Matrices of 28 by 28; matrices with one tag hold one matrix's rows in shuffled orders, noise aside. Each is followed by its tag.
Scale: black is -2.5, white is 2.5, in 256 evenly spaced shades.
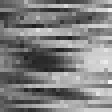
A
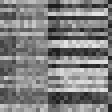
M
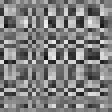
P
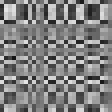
P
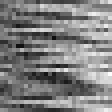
A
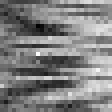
A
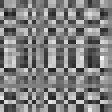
P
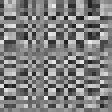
P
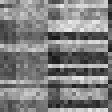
M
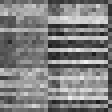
M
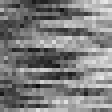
A
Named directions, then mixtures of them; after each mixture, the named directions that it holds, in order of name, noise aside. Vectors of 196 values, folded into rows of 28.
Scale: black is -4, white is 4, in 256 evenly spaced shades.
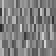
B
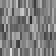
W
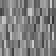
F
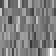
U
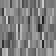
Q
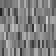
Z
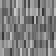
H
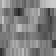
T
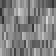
H, T, Z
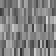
Z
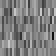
F, H, Q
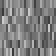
F, U, W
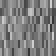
F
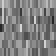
B, T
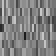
B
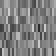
Q, W, Z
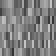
F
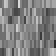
T, U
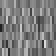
B, Q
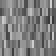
F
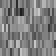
T, W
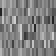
B, F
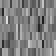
Q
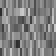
W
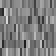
Q, W, Z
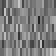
Q, U, Z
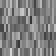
W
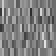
B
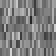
W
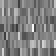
B, U, Z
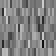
Q
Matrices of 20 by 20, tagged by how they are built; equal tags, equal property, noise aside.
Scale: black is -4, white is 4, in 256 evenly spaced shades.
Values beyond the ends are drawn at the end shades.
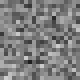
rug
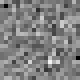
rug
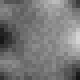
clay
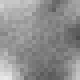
clay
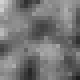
clay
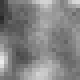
clay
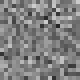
rug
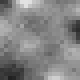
clay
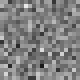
rug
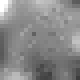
clay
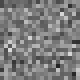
rug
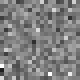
rug
